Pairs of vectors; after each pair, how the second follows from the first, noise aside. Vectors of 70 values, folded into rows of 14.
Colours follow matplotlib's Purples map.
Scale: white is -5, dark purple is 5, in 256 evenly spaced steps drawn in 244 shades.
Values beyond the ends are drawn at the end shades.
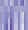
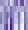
scaled up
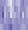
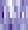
scaled up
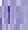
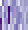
scaled up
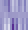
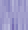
shrunk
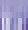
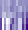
scaled up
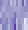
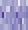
shuffled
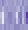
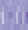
shrunk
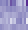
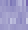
shrunk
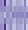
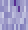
shuffled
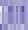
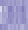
shrunk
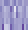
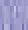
shrunk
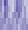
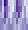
scaled up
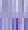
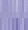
shrunk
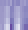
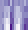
scaled up
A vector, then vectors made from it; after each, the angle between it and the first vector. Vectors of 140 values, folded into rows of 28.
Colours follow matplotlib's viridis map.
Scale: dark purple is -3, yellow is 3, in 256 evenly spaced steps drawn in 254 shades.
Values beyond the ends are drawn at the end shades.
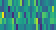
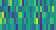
nearly parallel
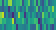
nearly parallel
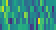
partly opposed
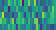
nearly parallel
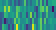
partly opposed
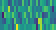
nearly opposite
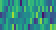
partly opposed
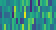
orthogonal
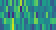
partly aligned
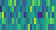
partly aligned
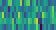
nearly parallel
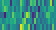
orthogonal
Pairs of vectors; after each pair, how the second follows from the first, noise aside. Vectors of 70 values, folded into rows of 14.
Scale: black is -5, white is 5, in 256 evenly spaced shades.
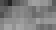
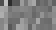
sign-scrambled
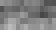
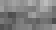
reversed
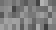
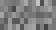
sign-scrambled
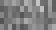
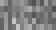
reversed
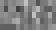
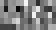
scaled up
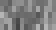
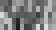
scaled up
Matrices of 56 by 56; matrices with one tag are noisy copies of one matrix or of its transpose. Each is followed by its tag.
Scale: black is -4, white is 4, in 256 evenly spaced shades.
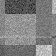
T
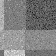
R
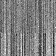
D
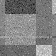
T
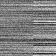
D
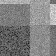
R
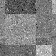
T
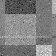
T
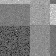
R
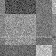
T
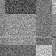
T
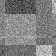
T
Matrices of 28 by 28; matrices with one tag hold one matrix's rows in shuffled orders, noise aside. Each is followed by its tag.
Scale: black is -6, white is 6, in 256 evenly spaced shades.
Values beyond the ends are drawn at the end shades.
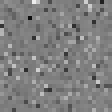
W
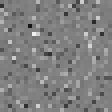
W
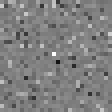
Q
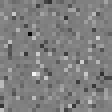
W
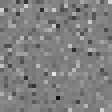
Q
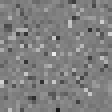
Q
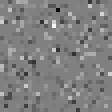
Q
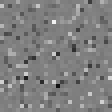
Q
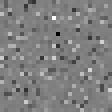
Q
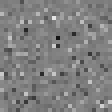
Q
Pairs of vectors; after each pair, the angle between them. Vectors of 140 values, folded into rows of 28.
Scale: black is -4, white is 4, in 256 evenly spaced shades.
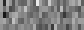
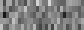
nearly parallel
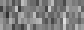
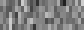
partly aligned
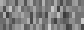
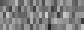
nearly opposite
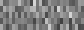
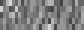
orthogonal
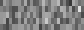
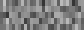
partly opposed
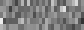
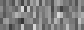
partly opposed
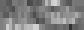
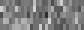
orthogonal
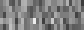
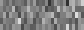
partly opposed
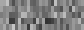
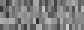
partly opposed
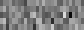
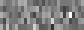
nearly opposite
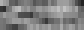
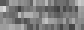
nearly opposite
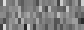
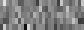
nearly parallel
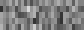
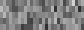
orthogonal
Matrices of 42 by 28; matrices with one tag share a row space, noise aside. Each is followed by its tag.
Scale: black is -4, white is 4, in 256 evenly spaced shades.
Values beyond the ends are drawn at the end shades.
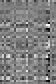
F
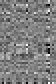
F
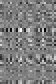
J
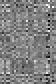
F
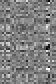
F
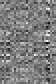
F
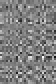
J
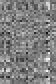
F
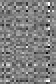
F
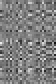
J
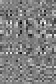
J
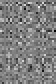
J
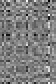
F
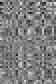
J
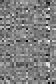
F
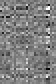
F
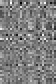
J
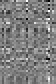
F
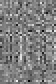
J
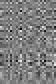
J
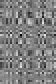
J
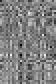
J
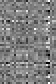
F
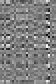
F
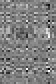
F
